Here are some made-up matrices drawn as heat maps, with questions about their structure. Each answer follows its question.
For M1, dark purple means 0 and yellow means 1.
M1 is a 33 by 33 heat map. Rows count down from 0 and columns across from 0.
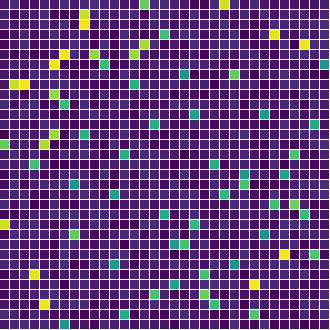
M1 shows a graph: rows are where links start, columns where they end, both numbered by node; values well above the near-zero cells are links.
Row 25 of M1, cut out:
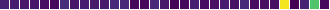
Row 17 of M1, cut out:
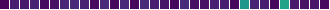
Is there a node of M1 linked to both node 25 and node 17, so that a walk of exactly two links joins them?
yes
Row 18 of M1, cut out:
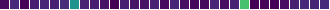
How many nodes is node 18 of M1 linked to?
2
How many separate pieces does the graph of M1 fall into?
2
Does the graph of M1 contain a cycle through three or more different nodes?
yes
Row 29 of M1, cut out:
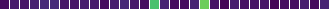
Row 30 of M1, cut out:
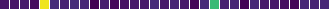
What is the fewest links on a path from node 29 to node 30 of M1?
6
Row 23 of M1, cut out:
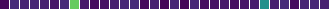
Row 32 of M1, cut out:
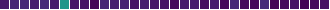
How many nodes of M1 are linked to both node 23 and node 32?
0
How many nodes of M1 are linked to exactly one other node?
5
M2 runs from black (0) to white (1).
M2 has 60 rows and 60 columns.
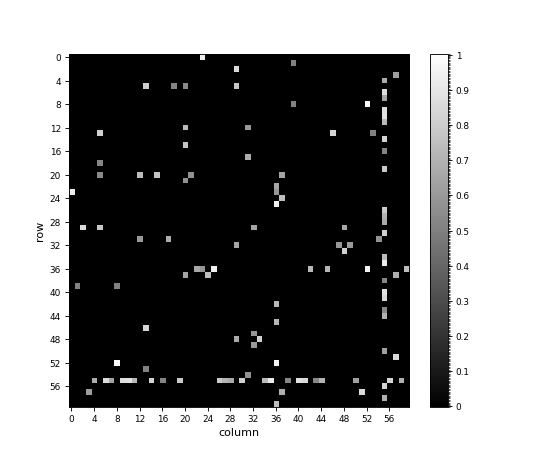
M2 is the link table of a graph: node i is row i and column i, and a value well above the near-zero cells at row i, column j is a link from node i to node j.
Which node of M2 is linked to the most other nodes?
node 55
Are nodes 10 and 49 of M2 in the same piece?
no
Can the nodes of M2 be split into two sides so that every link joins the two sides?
yes
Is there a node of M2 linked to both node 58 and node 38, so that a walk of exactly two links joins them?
yes
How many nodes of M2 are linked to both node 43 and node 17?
0
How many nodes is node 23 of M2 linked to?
2
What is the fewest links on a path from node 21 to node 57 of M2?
3
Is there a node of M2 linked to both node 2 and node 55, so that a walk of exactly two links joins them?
no
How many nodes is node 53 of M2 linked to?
1
